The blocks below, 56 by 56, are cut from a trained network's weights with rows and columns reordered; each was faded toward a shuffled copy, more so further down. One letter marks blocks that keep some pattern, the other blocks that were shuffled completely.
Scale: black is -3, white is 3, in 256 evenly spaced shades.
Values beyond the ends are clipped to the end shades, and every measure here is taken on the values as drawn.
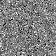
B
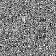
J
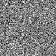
J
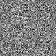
J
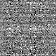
J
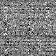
J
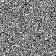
B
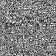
J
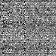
J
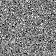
B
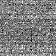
J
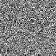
J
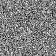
B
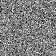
B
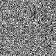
J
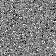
B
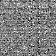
J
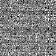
J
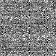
J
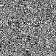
J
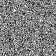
B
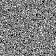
B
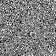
B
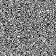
J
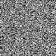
J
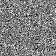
B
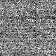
J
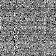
J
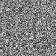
J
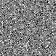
B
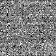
J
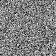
B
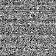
J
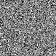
B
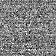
J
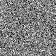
B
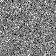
B
